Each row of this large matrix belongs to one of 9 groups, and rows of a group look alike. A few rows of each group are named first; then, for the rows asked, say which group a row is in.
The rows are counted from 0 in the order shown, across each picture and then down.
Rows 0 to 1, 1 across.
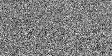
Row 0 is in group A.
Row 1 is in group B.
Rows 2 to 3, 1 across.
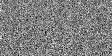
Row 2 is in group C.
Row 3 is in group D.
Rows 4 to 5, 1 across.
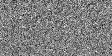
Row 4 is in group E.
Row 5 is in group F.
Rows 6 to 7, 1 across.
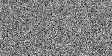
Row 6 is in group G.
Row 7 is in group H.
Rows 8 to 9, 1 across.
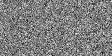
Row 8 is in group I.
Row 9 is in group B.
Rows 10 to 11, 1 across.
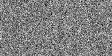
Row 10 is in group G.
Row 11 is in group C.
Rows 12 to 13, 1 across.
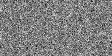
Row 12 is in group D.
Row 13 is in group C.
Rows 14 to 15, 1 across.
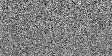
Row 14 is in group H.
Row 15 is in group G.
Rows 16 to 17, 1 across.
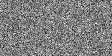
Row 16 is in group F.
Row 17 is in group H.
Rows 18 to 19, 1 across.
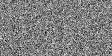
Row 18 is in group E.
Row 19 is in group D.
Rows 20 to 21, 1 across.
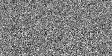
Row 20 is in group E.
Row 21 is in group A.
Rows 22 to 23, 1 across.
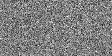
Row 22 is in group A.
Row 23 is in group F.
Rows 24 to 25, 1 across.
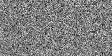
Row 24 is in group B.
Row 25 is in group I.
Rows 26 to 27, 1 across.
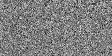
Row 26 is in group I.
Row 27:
G
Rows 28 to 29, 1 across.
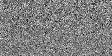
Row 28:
I
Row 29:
F
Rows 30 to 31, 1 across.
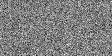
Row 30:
F
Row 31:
A
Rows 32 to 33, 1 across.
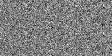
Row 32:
B
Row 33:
B
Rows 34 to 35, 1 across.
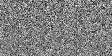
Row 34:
B
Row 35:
I
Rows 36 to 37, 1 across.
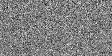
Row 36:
H
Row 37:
A
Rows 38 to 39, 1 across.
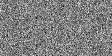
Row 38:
C
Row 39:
H
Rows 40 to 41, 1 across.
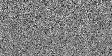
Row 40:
H
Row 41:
G
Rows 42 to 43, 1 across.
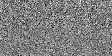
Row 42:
G
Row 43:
F
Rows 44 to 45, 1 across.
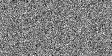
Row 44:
E
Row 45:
H
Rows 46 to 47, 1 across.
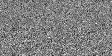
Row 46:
F
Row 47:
E
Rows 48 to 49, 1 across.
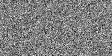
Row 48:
E
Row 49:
H
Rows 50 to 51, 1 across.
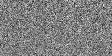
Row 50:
B
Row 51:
H
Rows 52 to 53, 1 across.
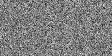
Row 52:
B
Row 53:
D
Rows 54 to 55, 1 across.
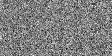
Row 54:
I
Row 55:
D
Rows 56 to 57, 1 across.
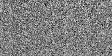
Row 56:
G
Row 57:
G
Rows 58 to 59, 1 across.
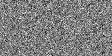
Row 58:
E
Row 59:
B
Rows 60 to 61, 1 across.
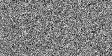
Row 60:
E
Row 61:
I
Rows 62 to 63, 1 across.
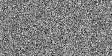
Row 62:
H
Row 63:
G
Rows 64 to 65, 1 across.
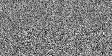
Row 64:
D
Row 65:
B
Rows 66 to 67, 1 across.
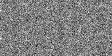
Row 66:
C
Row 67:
C
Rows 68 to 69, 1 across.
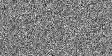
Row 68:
E
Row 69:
B
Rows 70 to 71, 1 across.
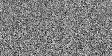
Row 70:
G
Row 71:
D
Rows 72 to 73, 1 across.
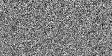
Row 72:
B
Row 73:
E
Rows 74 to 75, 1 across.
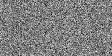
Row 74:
G
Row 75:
F
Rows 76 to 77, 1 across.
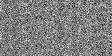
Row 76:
C
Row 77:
C
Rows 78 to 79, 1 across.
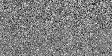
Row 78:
I
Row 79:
A
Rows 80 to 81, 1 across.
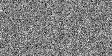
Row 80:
D
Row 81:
C
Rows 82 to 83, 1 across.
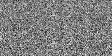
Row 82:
D
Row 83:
D
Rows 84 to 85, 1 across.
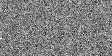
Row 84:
H
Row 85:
C
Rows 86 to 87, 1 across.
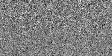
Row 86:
E
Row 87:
G
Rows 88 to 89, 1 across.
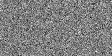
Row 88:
I
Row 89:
F
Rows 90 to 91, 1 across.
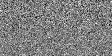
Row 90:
F
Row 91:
E
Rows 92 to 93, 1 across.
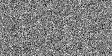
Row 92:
E
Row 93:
A
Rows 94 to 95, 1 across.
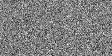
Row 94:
A
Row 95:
B
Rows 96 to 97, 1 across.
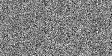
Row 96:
H
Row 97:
H
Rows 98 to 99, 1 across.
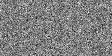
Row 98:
C
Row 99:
H
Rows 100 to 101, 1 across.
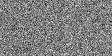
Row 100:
B
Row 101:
A
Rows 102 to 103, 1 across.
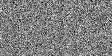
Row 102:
D
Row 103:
C
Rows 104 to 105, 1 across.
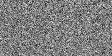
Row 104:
B
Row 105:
F
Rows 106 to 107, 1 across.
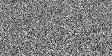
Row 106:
A
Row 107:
B
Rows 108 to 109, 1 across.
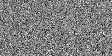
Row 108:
G
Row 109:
B
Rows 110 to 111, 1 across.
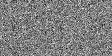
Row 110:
E
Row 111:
D
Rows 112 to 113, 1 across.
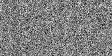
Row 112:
C
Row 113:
G
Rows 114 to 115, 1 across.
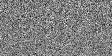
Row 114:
F
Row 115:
H
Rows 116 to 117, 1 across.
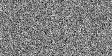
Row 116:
D
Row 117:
G
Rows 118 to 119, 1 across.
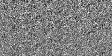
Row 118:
E
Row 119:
E
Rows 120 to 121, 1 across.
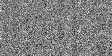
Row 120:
C
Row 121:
C
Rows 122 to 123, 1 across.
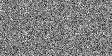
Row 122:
C
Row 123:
B
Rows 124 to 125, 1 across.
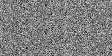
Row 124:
G
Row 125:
G
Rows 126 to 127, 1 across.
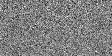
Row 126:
H
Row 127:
F
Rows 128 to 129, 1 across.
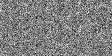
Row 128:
C
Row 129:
H
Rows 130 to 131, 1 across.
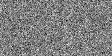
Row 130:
D
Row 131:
A
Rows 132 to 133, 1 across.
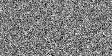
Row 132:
D
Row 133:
B
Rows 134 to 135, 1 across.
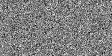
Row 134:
H
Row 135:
E
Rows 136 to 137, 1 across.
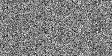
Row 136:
H
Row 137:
H
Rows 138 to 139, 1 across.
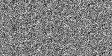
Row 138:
E
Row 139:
E
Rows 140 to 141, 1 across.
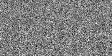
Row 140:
F
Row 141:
C
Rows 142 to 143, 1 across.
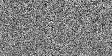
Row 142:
B
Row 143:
H
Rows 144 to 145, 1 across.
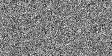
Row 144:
E
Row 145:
H
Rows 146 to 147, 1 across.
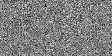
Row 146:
A
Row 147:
F
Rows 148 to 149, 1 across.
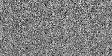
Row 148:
G
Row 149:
G
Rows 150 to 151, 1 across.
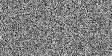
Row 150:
H
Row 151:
D
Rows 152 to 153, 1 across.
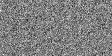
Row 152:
C
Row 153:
E
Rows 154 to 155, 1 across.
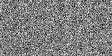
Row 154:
C
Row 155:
A
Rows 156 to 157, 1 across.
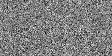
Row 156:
H
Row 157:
G
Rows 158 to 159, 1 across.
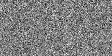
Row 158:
D
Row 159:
A
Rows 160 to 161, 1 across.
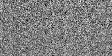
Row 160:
G
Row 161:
G
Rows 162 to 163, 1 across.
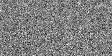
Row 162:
C
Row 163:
A
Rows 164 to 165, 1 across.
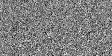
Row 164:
G
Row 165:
E
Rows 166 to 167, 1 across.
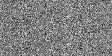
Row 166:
A
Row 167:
A
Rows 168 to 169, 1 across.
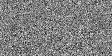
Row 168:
H
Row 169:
A
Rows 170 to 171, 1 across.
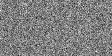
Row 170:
C
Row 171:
F
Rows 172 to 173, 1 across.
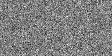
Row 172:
H
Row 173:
A
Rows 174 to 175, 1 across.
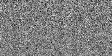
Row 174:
D
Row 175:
C
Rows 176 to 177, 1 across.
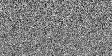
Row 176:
D
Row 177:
E
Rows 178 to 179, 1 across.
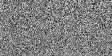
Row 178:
I
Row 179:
G
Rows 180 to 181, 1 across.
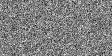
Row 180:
H
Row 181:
E
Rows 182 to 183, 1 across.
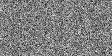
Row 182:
D
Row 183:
F
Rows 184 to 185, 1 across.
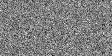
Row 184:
F
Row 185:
B
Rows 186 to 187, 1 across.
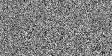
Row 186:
H
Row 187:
B
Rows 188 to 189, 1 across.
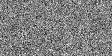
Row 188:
H
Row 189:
A
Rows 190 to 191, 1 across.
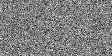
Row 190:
H
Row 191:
F
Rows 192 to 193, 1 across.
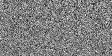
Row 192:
I
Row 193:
F
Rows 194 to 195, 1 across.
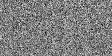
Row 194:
G
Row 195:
D
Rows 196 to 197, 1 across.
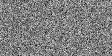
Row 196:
G
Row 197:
F
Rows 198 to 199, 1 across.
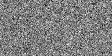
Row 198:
I
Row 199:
A
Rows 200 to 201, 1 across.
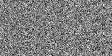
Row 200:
B
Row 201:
B
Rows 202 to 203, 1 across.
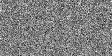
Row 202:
C
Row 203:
F
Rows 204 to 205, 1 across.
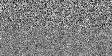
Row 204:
D
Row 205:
C
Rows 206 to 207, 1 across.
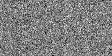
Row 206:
A
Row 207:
G
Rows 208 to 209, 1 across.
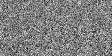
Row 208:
H
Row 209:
I
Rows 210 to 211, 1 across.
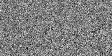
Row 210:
C
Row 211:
I
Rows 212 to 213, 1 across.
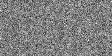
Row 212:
F
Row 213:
C
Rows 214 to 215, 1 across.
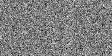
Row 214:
B
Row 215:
D
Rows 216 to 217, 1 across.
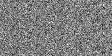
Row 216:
B
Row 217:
B
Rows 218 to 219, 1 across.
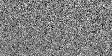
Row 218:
B
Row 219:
I
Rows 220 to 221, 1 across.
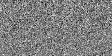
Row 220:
D
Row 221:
E
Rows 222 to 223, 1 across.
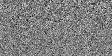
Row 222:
I
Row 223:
G
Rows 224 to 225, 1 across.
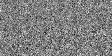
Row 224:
C
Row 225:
I
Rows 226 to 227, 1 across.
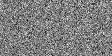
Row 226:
I
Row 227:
B
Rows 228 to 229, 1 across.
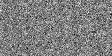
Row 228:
C
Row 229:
I
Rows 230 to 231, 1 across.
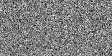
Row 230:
D
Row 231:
I
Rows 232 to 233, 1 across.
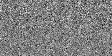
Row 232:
C
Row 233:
F
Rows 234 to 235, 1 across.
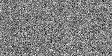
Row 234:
C
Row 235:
A
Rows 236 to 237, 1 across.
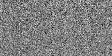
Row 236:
G
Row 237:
G
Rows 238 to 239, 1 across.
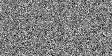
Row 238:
C
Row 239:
B
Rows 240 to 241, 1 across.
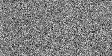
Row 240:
A
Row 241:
I
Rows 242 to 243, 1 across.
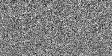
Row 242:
E
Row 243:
H
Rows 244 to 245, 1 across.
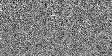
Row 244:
D
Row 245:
C
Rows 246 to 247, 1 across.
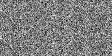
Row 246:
D
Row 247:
D
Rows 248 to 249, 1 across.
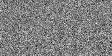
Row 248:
F
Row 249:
C
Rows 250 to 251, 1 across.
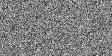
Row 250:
H
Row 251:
E
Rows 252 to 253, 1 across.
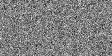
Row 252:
E
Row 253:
C
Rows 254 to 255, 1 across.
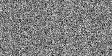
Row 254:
D
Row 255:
G
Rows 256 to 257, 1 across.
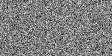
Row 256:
H
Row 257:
B
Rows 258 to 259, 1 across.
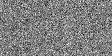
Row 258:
G
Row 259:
A
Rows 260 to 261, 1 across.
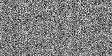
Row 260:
C
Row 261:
C
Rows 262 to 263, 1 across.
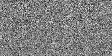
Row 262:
A
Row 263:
D
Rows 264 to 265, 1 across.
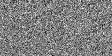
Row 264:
E
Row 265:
B
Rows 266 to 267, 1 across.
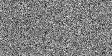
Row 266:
A
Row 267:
F
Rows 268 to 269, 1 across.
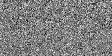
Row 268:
I
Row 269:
A
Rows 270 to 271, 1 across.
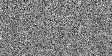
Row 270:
H
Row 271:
C
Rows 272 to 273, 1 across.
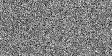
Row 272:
G
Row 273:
F
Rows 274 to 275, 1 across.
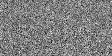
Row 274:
F
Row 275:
G
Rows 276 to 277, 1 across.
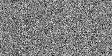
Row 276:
A
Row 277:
G
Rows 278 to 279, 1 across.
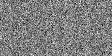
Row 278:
G
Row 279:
D
